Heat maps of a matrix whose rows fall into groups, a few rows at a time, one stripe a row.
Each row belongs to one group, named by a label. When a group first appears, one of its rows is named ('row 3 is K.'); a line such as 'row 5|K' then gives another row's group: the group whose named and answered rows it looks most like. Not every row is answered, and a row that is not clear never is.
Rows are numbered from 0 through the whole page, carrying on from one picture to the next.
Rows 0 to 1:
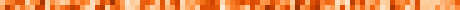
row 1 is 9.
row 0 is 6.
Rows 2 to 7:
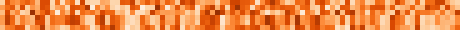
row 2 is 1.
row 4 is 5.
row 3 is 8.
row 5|9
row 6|9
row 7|6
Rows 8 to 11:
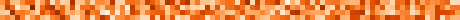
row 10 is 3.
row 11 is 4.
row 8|1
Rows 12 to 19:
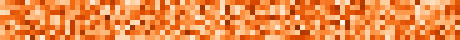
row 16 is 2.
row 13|2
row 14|3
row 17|5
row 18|1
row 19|5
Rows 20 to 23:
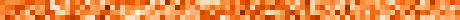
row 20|1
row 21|8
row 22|5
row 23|9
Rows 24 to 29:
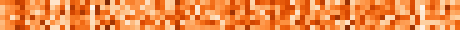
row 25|8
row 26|8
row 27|1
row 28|6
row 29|8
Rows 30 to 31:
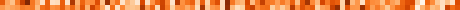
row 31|2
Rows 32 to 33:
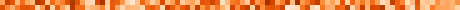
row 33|1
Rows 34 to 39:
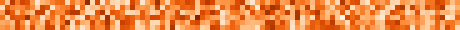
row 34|3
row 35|1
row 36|9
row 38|4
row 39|4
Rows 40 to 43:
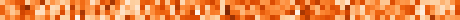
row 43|1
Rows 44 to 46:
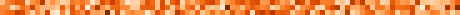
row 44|6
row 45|2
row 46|8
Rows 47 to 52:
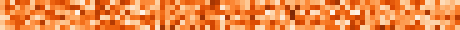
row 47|4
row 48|9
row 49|5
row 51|6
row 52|4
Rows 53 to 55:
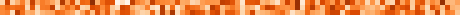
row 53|5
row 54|4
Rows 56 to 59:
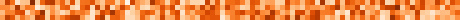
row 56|5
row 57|4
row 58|6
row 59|9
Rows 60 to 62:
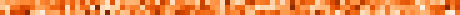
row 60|2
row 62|3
